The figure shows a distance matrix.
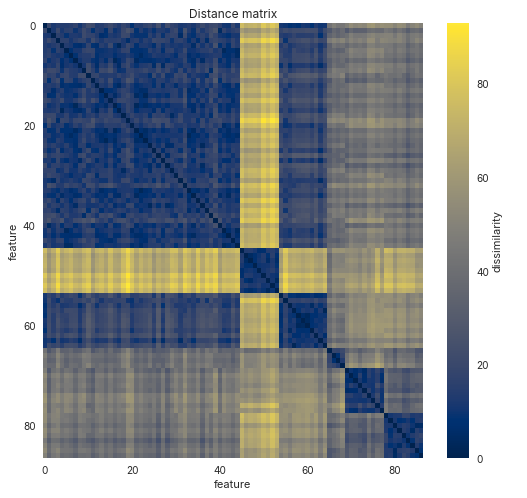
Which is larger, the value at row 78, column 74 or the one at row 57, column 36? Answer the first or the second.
the first
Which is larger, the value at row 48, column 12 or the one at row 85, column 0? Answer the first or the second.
the first
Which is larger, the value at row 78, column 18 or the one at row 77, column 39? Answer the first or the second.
the second
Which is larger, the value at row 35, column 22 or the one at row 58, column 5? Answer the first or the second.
the second
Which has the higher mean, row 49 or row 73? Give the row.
49
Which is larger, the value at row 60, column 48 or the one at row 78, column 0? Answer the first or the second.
the first
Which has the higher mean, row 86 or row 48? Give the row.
48
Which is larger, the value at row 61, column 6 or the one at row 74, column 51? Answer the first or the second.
the second
